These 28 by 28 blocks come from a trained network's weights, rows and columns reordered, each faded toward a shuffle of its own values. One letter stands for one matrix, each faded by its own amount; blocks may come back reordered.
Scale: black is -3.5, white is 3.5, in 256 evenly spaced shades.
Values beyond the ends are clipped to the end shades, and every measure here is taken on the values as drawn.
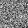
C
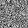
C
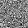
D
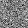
D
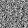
C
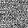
C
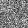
C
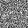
C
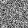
D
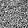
C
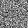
C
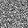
C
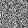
D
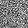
C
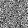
C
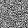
D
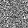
C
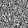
D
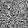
D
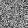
D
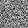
C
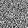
D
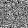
C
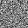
D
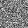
C
